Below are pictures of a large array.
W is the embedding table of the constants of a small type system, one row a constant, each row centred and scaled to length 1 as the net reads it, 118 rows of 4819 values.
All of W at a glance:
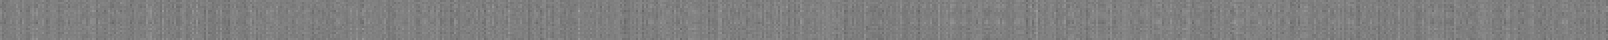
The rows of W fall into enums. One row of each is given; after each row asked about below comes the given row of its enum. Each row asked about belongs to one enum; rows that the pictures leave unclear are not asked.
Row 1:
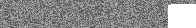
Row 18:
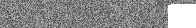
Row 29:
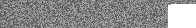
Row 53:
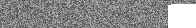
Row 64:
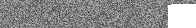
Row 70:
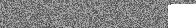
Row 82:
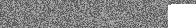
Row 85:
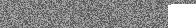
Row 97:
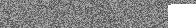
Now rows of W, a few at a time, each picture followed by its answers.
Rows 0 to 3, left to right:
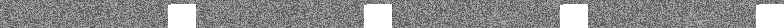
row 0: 1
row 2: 82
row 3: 82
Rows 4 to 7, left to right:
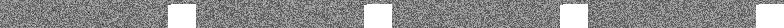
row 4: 64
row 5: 53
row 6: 70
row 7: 29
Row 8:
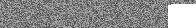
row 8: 70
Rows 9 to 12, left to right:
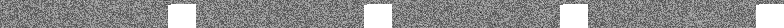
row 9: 53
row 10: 85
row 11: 64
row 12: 82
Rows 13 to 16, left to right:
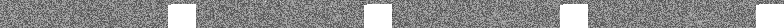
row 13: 85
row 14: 53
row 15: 82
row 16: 82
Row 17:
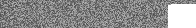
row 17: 29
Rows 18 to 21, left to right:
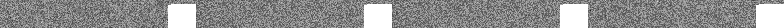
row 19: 29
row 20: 29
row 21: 53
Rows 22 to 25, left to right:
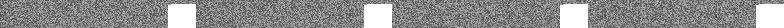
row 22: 29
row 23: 29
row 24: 70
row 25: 53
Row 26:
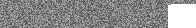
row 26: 85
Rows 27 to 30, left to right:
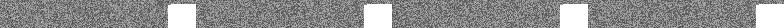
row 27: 18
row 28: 1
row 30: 1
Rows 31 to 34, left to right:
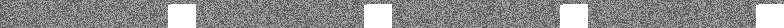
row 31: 29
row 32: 85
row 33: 1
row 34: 1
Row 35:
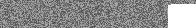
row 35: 1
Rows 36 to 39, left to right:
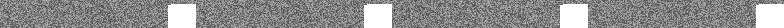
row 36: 97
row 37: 97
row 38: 53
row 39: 1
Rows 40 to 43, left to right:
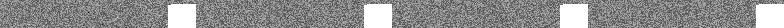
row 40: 64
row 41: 85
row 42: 97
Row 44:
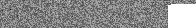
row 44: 53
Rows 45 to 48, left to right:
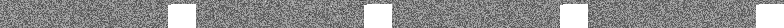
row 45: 85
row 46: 53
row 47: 70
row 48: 29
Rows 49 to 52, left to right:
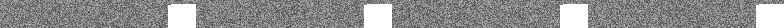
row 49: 64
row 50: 1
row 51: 53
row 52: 85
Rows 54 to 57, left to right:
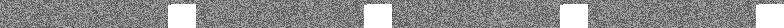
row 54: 70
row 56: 82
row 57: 1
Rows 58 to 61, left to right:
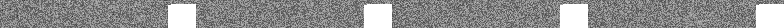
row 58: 53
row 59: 1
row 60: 29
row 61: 82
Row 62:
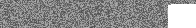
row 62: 1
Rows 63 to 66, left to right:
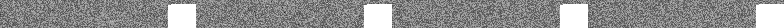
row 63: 82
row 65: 1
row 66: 29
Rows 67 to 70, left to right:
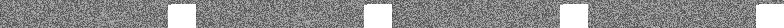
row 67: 82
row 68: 82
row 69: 29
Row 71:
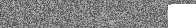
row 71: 82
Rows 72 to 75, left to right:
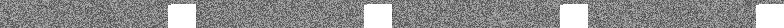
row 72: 97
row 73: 29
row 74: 82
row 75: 18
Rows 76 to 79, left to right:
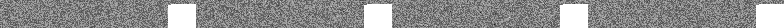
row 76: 1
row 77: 53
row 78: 64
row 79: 85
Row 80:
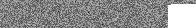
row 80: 64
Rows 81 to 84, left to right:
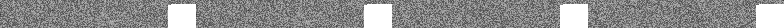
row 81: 82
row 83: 85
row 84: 97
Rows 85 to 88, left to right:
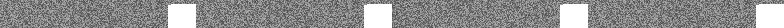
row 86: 85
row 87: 29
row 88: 85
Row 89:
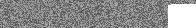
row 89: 1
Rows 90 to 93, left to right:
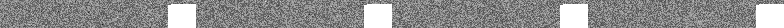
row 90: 64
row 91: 53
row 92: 97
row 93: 82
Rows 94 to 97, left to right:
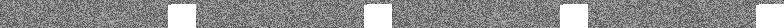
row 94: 82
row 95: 70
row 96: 82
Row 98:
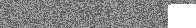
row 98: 1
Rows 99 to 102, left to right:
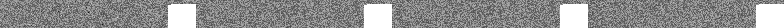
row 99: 64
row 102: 29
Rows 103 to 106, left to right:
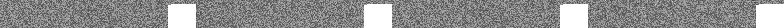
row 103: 85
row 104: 29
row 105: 85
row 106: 53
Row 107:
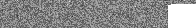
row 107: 53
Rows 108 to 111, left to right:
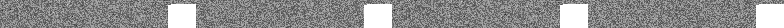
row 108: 53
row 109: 1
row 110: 53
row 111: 85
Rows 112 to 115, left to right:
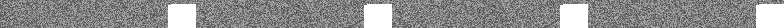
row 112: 29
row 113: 97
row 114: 97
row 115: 70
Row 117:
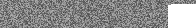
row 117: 85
